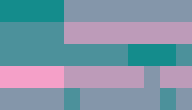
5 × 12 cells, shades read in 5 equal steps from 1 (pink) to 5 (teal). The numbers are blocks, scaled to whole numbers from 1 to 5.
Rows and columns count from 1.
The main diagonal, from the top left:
5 4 4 1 4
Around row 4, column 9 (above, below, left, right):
5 3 2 3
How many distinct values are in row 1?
2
